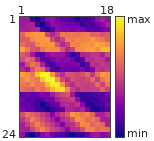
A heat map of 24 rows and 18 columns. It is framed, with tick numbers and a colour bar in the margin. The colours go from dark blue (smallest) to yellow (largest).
Average level on the scale: 40%. Stripes: horizontal, repeating 3 times. Slope: none. Ninth with the highest average: middle left.
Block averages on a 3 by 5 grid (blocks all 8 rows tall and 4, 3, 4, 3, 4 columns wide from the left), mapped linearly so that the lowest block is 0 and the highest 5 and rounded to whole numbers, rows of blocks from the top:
3 2 2 3 4 / 5 5 3 0 3 / 1 0 1 2 1
